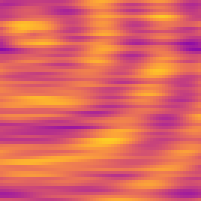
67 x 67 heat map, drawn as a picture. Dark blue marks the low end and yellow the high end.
Rings spread out from the top left. The values follow a bell shape. Overall the values sit about 60% of the way up the scale. Neither half mirrors the other.
